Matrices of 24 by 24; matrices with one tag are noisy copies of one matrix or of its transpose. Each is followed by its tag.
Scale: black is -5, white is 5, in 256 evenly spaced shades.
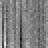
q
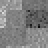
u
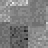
u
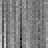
q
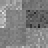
u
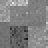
u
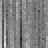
q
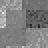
u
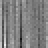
q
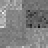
u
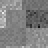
u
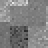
u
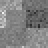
u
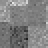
u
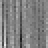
q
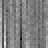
q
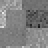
u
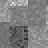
u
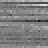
q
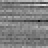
q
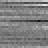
q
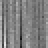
q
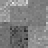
u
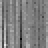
q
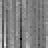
q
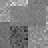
u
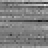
q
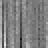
q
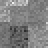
u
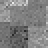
u
